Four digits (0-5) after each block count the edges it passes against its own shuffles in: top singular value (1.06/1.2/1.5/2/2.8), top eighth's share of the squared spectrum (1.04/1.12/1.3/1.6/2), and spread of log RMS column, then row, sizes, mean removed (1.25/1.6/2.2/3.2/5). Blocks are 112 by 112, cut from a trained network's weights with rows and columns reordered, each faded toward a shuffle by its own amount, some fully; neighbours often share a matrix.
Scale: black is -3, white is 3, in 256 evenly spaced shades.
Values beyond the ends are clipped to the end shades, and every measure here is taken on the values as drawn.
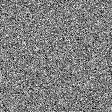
0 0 0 0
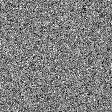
0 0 0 0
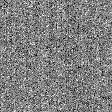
2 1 0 0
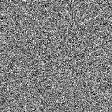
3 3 1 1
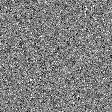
0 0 0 0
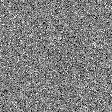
0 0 0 0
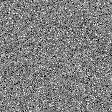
0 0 0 0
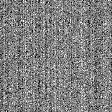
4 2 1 2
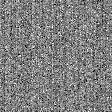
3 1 0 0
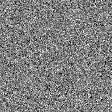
2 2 1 1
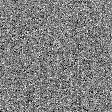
1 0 0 0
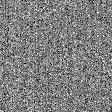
1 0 0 0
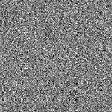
3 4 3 2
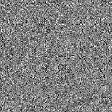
3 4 3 3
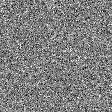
0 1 0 0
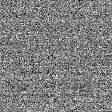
2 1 1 0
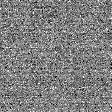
2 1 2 0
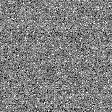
1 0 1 0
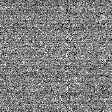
3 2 2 0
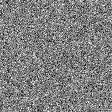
1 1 0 0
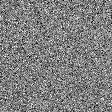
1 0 0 0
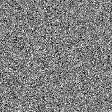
2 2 1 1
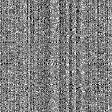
4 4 2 3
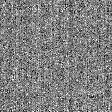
3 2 0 1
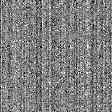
4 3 2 3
